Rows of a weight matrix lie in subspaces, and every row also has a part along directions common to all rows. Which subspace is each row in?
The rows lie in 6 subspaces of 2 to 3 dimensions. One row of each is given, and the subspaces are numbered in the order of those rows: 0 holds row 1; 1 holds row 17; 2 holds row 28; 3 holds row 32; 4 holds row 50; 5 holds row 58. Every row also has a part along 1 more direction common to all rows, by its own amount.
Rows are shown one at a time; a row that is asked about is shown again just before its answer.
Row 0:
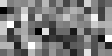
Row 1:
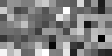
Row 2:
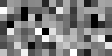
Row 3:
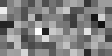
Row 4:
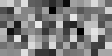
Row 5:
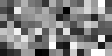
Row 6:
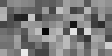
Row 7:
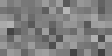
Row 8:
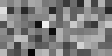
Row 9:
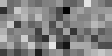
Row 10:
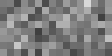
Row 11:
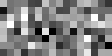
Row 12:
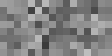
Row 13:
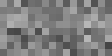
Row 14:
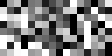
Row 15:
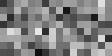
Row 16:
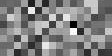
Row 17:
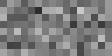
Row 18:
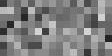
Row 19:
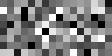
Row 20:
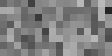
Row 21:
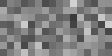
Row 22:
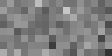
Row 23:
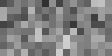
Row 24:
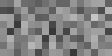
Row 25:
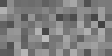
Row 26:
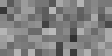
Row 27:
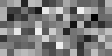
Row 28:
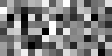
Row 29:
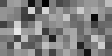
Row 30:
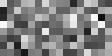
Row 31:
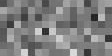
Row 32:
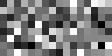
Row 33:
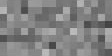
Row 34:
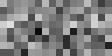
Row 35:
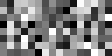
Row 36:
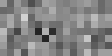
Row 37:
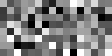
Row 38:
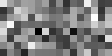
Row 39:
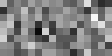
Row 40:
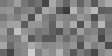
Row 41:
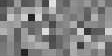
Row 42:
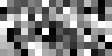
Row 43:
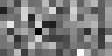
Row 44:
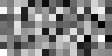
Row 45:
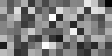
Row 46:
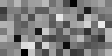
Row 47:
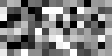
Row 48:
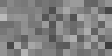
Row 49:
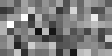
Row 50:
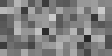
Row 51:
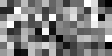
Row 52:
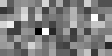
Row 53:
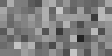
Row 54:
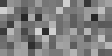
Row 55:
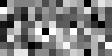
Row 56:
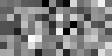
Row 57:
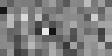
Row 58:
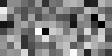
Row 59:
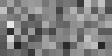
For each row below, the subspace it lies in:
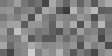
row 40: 4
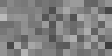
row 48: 5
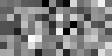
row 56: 2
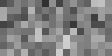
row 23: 2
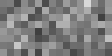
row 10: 4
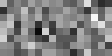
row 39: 3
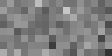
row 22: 0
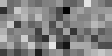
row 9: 0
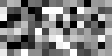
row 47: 1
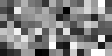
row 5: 0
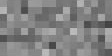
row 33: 0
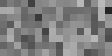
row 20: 1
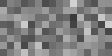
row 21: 5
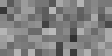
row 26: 3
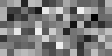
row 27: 1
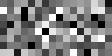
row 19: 4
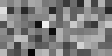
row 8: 3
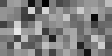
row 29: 4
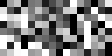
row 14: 5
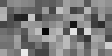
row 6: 2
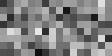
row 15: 0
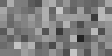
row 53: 3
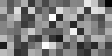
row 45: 4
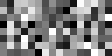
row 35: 0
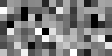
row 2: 3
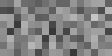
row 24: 2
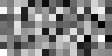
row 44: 4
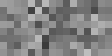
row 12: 4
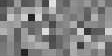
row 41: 2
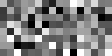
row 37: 3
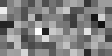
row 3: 5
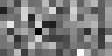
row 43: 3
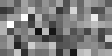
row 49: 3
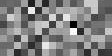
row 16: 4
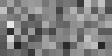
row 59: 3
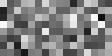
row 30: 5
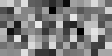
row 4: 2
